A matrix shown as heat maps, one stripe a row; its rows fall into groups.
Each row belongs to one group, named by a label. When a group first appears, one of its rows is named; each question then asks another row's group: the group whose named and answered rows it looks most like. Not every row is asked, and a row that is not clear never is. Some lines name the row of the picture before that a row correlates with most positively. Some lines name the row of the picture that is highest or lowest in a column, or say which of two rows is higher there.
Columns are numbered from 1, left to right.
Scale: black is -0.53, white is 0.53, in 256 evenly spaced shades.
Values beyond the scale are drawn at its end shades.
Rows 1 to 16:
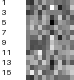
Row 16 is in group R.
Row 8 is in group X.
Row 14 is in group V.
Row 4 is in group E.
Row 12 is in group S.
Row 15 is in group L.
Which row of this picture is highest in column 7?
2
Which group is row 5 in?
E
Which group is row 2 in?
X
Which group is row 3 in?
R
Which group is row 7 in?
E
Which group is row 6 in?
L
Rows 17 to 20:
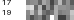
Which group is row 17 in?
E
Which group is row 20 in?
X
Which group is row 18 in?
S
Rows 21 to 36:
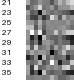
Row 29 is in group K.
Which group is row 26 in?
S
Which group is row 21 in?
V
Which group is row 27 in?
L
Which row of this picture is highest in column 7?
33
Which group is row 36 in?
X
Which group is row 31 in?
E
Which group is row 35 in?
K
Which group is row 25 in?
S
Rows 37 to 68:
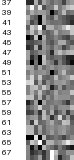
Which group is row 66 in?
K
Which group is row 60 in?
E
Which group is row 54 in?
E
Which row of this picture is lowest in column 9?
68
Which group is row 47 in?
V
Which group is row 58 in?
L
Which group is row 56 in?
S
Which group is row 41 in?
K
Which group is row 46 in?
R
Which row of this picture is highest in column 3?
64
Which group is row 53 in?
S
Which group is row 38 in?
L
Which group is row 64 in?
R
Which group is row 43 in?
L
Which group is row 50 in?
S
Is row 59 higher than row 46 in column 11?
No
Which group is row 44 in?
R
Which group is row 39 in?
E
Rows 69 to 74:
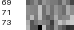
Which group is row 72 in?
L
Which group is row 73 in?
V
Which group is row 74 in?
K
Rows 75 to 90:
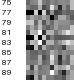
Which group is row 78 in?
E
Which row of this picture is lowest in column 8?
77
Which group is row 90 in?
R
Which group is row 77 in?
R
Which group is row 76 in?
X
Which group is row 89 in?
X
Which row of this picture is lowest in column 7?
78
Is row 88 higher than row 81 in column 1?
Yes
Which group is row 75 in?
L
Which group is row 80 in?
L
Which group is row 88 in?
V
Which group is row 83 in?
L
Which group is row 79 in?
S
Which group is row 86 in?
X
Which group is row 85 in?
X
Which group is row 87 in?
X
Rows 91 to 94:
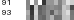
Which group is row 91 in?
L
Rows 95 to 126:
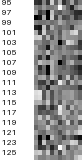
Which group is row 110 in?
E
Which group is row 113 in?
S
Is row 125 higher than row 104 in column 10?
Yes
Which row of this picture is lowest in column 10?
96
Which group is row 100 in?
R
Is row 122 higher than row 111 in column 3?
Yes
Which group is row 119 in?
E
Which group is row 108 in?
K
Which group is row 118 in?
L
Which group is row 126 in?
V
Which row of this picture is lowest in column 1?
98
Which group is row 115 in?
S
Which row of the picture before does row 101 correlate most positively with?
93
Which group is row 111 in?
X
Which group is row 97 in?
K
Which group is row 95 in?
R
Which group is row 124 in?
X
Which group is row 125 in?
S
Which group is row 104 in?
K
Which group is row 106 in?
K
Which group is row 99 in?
X
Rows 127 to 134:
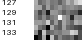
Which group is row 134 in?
R
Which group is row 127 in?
V
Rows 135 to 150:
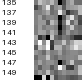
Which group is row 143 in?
L
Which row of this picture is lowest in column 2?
150
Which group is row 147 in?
E
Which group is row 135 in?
E
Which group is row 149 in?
L
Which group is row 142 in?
K
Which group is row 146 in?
L
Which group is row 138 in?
E
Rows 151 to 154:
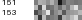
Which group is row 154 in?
V
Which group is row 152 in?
V
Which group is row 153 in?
L
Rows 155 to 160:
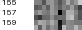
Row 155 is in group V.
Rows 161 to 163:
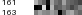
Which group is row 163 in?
E
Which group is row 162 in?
R
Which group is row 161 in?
K
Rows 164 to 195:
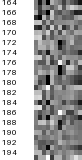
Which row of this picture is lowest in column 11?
166
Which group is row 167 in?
R
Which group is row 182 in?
S
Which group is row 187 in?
K
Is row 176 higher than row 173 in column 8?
Yes
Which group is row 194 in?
S
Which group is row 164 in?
K
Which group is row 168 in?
S
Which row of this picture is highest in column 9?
177
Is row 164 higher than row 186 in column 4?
No
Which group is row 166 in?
K
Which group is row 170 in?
S
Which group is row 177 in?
E
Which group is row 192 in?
X
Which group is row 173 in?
E
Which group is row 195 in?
L
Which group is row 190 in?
S
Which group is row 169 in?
R
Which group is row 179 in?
K
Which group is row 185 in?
S
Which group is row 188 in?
E
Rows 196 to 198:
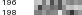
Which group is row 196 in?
S
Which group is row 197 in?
V
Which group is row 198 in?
X
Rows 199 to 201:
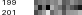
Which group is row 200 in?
K
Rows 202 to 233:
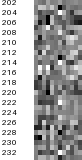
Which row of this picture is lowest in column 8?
227
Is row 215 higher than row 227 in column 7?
No
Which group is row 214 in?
X
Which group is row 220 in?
K
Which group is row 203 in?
E
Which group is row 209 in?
V
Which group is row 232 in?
X
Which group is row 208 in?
X
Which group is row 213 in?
E
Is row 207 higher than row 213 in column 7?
Yes
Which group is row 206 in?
K
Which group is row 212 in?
V
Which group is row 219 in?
R
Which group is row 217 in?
V
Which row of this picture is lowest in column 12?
206
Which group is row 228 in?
E
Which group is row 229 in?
R
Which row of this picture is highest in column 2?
215
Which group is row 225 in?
X
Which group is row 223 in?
S
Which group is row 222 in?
X
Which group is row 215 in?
L
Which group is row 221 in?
X
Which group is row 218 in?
R
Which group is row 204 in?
X
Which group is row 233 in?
E
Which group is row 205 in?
K
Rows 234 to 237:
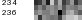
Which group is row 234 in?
R
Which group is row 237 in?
V
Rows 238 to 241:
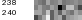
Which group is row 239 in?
E
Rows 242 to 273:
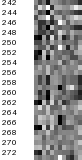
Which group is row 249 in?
R
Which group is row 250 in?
R
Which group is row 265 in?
E
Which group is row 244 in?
K
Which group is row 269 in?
S
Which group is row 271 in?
S
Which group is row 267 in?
R
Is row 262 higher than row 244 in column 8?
No
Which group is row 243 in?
L
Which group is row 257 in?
K
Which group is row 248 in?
X
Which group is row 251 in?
X
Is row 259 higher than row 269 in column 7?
No
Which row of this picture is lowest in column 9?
251
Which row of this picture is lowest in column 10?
273
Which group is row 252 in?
R
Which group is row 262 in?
R
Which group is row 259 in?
E
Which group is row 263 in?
L
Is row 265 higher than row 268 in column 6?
Yes
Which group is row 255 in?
L
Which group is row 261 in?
K
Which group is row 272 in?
R
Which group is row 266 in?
E
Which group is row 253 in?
R
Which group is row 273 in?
X
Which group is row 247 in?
K
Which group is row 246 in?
X
